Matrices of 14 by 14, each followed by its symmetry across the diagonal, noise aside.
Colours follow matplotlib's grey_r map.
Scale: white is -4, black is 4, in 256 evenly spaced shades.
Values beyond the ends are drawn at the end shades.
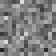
neither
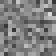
neither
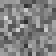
neither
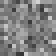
neither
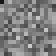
symmetric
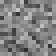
neither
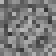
symmetric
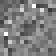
symmetric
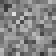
symmetric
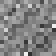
symmetric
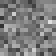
neither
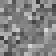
symmetric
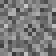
symmetric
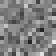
symmetric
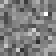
neither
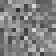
neither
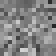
neither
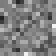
symmetric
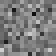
neither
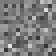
symmetric
